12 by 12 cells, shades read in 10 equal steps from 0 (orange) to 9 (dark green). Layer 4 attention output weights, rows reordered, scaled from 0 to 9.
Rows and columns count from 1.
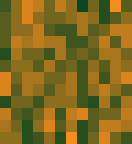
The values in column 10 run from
1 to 8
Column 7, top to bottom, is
4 4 7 7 6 5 3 3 4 2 3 0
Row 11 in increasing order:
1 2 2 3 3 3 4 5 6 6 8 8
